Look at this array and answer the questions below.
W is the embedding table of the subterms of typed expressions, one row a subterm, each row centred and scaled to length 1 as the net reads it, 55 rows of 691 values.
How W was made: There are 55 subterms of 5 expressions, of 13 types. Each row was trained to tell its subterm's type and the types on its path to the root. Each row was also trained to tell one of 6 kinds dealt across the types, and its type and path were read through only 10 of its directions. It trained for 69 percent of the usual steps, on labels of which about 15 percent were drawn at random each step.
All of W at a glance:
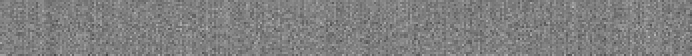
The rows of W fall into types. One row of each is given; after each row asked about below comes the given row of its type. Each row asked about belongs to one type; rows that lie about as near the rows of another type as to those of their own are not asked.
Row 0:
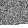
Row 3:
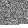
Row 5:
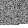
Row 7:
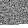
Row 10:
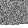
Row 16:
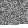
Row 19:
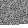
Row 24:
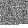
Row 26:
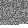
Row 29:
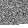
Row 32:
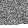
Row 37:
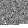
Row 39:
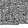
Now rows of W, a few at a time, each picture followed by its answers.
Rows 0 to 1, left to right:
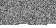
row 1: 3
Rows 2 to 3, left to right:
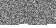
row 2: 19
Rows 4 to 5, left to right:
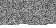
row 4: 32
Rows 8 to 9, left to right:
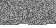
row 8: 0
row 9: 32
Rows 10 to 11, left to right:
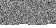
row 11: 32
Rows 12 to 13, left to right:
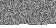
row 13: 29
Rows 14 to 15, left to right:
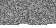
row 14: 0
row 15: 5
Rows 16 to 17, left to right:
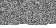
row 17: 19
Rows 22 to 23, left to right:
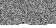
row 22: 5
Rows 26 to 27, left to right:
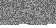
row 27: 3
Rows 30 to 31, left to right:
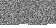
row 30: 19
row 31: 0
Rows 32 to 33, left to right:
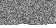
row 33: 29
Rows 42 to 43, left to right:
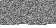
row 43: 0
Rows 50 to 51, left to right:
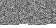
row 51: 32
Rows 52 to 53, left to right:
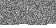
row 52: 10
